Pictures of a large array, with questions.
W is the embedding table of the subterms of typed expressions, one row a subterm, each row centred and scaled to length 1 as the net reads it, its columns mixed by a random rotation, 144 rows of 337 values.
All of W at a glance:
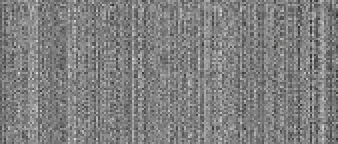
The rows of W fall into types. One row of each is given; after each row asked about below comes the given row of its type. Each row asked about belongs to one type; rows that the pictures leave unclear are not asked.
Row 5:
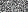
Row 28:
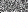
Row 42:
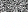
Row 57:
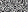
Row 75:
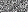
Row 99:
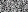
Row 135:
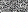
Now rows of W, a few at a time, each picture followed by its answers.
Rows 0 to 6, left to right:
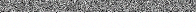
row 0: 57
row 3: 57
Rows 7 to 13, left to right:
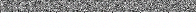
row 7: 42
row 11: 99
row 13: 135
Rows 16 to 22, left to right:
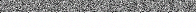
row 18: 5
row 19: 42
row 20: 57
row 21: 99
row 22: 99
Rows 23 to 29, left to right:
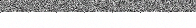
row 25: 135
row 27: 57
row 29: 57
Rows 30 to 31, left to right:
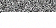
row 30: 99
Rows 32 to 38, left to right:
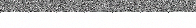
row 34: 42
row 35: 5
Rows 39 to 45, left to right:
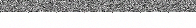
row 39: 75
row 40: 57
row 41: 5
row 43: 135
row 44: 42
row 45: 135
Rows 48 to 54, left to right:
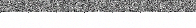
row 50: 42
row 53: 28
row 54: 75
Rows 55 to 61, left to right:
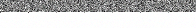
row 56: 99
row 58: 42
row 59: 42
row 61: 57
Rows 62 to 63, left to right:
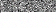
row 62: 42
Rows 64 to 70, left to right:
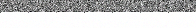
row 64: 42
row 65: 75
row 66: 75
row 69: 42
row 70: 28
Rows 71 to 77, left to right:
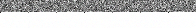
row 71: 99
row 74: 28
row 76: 75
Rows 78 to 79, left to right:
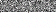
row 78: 75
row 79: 57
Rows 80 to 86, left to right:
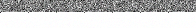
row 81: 28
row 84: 135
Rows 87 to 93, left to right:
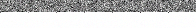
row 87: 75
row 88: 5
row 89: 57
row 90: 135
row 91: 57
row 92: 28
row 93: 28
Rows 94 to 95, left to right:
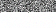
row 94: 42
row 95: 5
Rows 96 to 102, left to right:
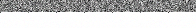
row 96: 135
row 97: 57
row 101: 57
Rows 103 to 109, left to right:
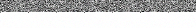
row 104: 135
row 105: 135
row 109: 135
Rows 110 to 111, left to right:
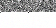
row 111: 28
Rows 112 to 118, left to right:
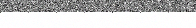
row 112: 42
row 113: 135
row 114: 28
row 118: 42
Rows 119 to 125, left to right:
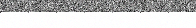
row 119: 99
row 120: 135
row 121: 42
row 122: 75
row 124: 99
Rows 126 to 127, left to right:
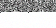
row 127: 99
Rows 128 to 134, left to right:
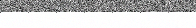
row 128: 135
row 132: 57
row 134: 57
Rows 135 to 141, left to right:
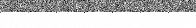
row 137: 28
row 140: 57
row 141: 28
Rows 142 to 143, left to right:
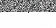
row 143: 99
